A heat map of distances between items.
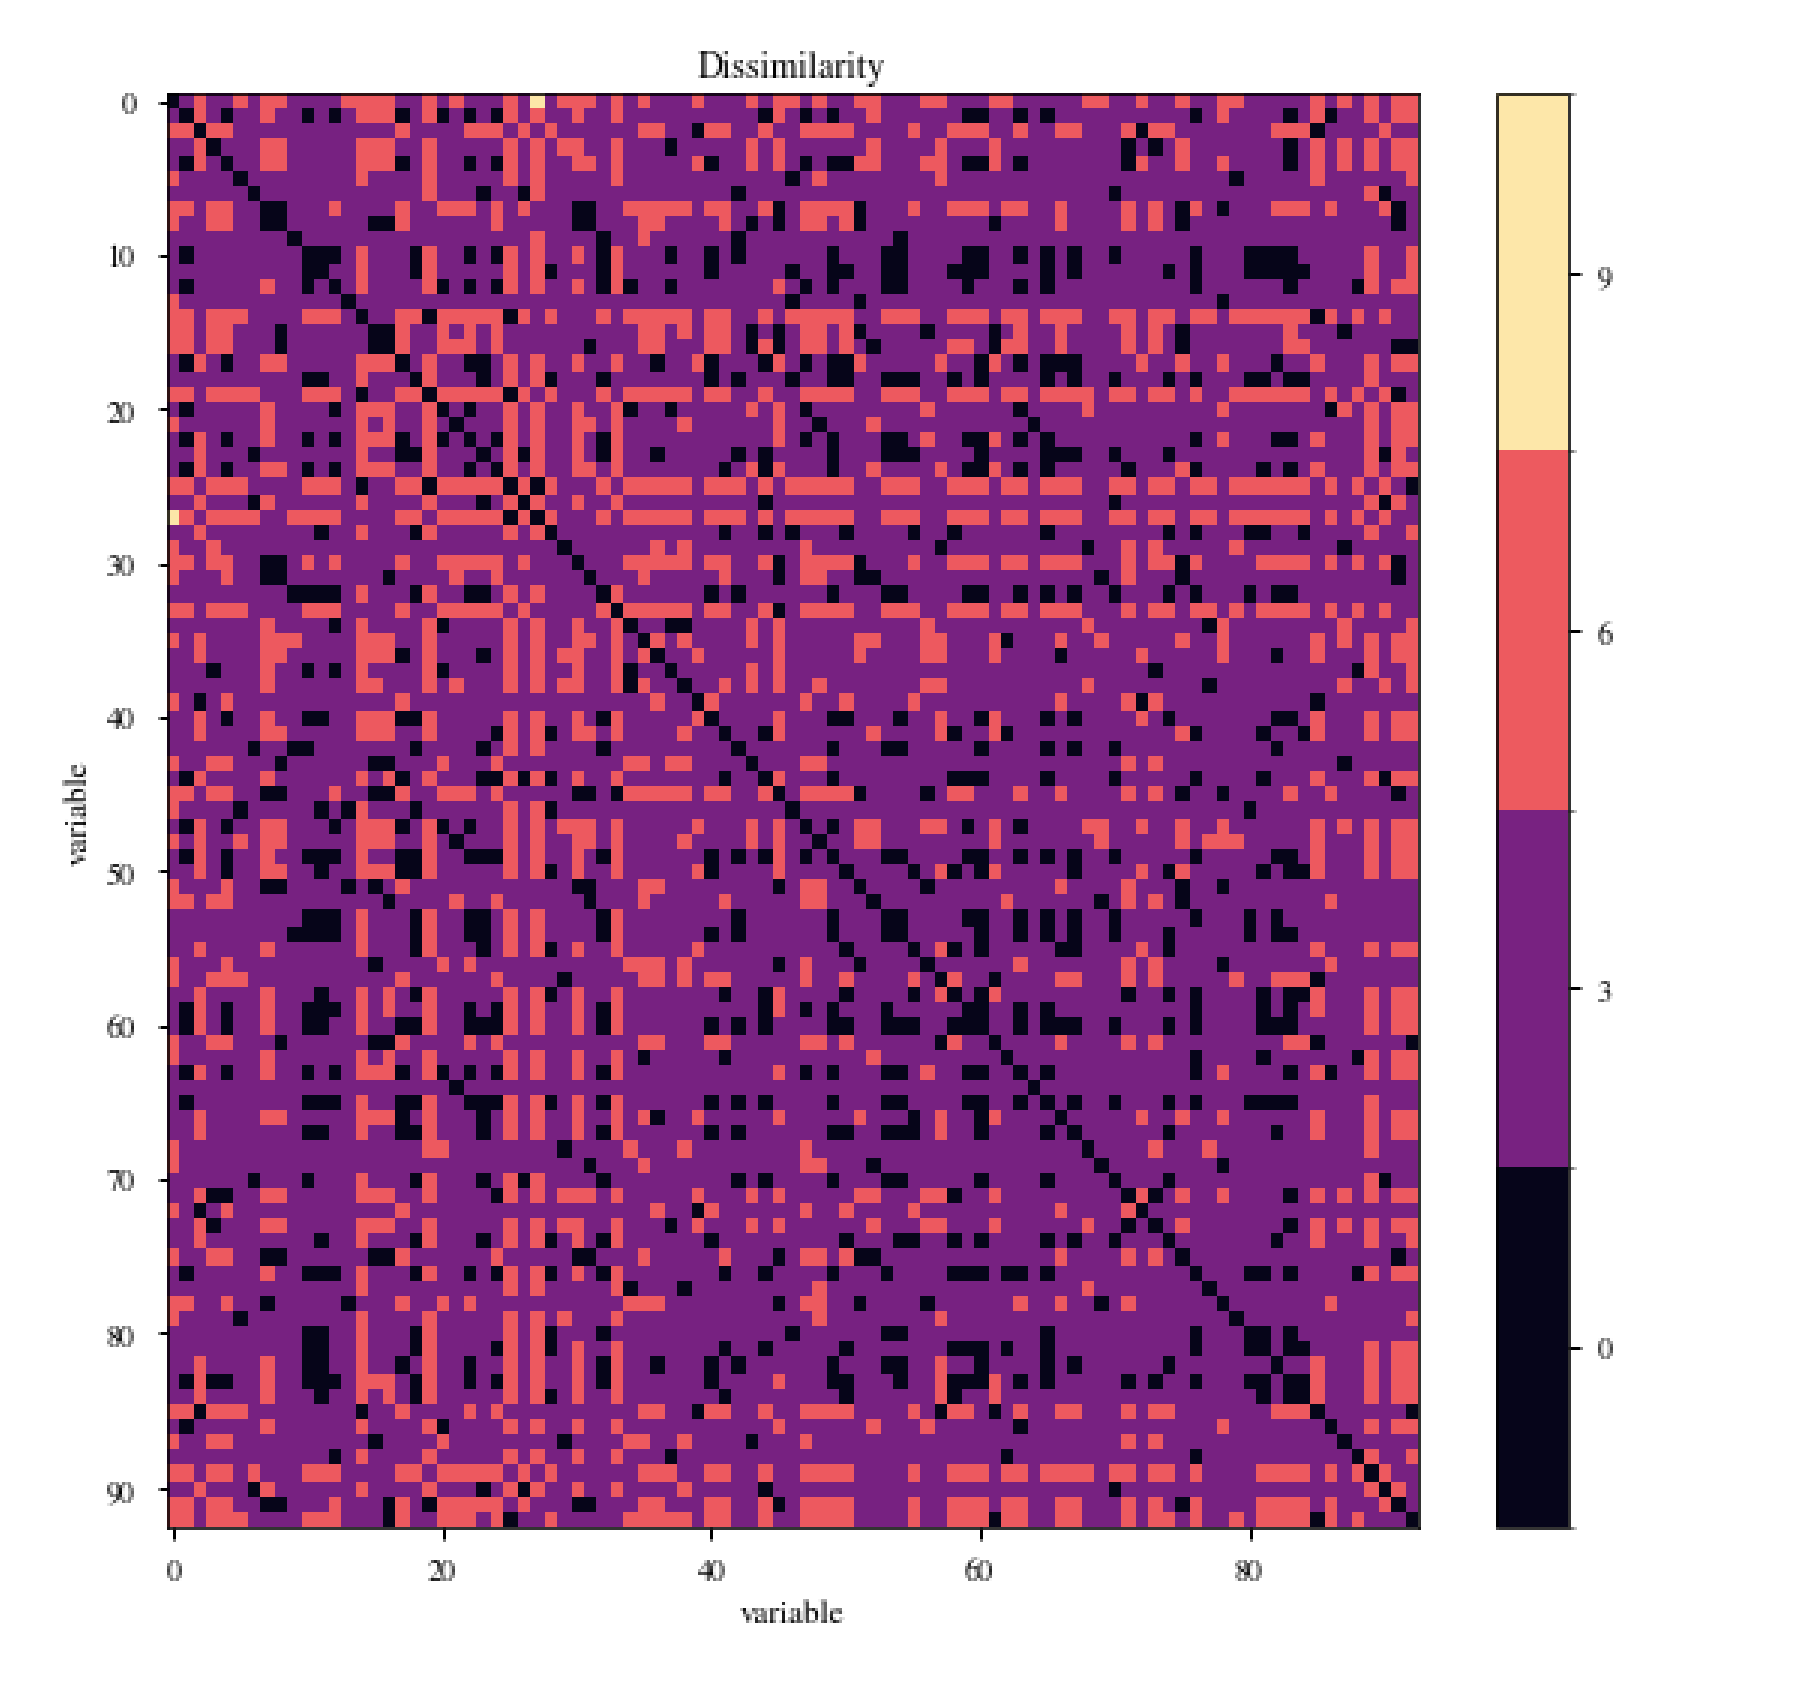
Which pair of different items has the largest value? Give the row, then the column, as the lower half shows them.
27, 0
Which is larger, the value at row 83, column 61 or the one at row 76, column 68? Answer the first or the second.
the first
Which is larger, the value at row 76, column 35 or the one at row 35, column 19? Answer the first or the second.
the second
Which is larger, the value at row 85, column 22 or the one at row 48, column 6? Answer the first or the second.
the first
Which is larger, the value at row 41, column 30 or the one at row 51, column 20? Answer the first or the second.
the first
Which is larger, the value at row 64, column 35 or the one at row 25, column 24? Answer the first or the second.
the second
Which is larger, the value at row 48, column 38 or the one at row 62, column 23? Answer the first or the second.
the first
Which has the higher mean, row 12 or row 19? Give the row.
19
